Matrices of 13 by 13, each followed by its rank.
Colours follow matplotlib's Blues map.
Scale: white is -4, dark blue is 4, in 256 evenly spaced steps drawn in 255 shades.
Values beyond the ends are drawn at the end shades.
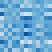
two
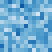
full rank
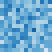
full rank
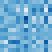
two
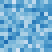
full rank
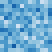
full rank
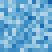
full rank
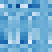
two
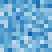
full rank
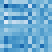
two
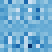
two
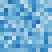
full rank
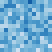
full rank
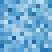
full rank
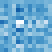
two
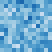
full rank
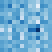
two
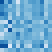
two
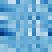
two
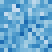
full rank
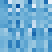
two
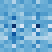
two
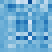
two
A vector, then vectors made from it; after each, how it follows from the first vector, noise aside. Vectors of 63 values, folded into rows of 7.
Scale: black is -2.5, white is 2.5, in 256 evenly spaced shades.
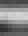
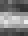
reversed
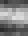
copied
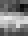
reversed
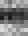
negated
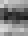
negated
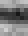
negated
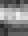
copied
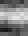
copied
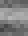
shrunk
